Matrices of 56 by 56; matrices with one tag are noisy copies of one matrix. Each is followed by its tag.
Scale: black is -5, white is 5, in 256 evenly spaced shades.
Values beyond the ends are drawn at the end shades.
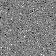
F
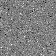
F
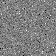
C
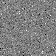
C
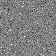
F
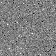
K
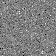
C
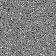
F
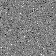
F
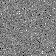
C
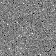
K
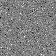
F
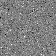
F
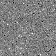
K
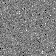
C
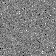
C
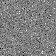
C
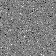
F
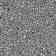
F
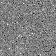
K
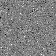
F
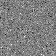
F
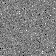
C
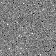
K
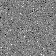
F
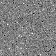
K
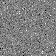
C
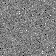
C
